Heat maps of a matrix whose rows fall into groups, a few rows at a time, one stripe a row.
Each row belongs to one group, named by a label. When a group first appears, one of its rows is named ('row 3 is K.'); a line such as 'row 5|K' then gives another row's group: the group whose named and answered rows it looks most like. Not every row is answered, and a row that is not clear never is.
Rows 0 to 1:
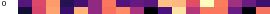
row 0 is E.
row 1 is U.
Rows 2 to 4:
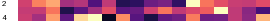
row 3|E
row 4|U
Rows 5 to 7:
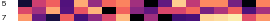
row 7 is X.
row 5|U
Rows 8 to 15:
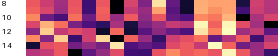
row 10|X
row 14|E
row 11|E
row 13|U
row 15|E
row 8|X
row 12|E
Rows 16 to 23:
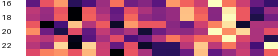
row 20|X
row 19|X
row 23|U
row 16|E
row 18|U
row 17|U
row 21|E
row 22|U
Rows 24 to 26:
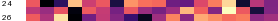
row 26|E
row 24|X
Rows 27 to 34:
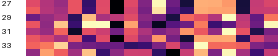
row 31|U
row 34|U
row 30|U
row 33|E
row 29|U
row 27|X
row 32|X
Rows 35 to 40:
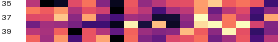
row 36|U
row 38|X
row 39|U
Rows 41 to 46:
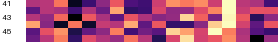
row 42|E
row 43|U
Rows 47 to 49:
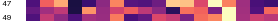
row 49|E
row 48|U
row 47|E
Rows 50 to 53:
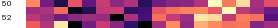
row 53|E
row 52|X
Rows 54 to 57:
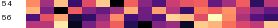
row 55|X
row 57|E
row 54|U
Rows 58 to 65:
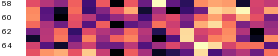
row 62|U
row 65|U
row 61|X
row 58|X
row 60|X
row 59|X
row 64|X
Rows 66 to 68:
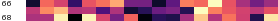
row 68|U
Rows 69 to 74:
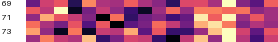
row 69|U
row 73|X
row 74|U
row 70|E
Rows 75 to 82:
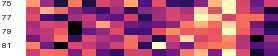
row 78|E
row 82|U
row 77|X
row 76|E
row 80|U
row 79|E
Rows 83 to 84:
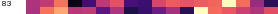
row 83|E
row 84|E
